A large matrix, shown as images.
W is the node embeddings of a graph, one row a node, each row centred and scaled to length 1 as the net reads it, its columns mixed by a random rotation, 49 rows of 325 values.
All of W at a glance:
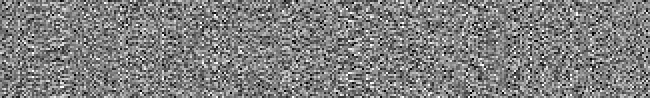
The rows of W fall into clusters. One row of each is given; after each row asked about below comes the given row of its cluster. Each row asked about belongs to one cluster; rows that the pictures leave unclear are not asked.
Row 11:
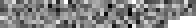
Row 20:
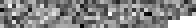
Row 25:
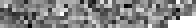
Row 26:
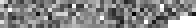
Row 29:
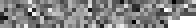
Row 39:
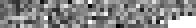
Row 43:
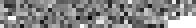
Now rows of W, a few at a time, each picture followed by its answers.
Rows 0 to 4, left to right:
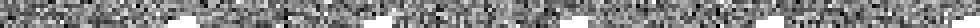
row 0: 25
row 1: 43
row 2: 29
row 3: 11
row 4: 39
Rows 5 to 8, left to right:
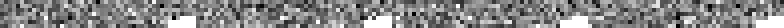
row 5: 39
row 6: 20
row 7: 26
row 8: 43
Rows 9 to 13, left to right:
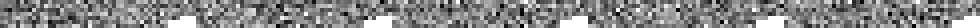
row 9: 39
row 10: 20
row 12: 29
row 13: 11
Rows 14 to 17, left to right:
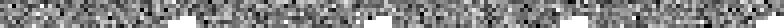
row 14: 20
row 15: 39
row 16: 29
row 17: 26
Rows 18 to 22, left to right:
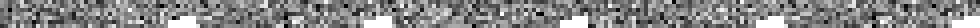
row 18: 39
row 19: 43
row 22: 43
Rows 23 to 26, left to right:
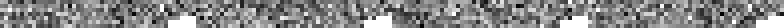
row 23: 26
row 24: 20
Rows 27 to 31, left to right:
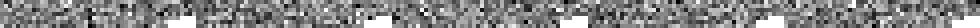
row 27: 43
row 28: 39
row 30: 25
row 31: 43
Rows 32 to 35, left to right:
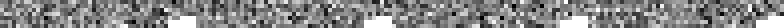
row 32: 29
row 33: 11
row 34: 43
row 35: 26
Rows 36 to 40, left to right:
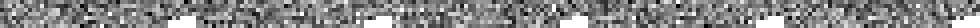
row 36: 20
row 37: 39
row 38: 26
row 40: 20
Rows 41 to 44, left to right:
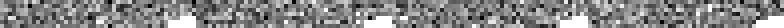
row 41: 43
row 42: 39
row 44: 20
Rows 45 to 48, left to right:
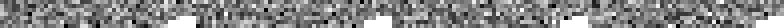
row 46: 25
